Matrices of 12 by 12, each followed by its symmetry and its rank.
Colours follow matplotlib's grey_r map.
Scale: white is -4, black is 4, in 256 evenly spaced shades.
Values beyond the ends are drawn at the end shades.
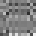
neither, rank two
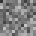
neither, full rank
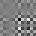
symmetric, rank one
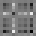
symmetric, rank one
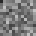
neither, full rank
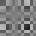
symmetric, rank one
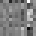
neither, rank two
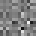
antisymmetric, rank two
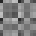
symmetric, rank one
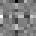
antisymmetric, rank two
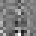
neither, rank two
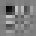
symmetric, rank one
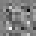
antisymmetric, rank two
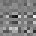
neither, rank two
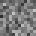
neither, full rank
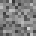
neither, full rank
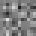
antisymmetric, rank two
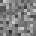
neither, full rank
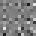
antisymmetric, rank two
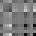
symmetric, rank one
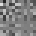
antisymmetric, rank two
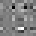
neither, rank two
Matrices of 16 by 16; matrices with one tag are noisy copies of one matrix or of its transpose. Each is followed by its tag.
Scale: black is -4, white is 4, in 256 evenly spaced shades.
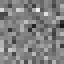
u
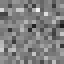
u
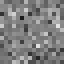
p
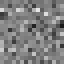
u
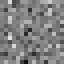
u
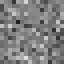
p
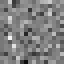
u
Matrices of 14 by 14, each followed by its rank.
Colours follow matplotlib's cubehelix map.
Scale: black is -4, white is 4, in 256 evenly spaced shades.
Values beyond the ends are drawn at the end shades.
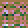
two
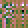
two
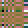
one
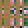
one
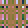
one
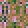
three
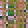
two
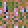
three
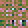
two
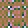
two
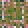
three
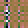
one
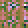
two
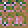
two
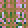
three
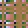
one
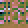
two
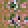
three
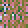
three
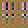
one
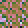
three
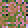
three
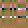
one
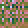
two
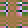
one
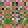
three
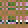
one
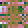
two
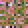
three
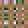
one
